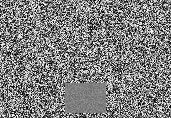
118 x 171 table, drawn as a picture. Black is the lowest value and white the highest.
Odd patch: calmer, in the bottom middle. Calmest part: bottom middle. Slope: none. Histogram: flat. Mirror symmetry: none. Average level on the scale: 50%. Odd rows or columns: none. Stripes: none.
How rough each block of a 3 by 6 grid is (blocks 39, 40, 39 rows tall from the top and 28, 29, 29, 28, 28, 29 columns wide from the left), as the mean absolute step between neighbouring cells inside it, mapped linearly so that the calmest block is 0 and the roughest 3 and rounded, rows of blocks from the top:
3 3 3 3 3 3 | 3 3 3 3 3 3 | 3 3 0 0 3 3
